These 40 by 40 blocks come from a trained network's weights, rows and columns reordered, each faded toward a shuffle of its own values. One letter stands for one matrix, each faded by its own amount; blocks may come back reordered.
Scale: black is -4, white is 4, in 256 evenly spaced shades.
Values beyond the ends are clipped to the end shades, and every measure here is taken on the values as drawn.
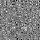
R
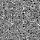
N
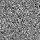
N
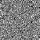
N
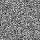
N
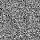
N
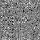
R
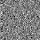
N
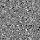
R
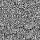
N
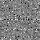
R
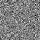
N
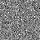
N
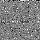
R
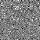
R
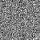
N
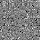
R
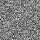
N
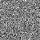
N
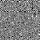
R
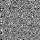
N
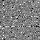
R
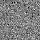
N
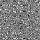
R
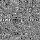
R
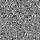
R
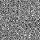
N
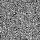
N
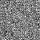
N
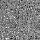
R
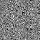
N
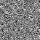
N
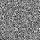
N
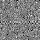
R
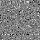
R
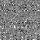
R
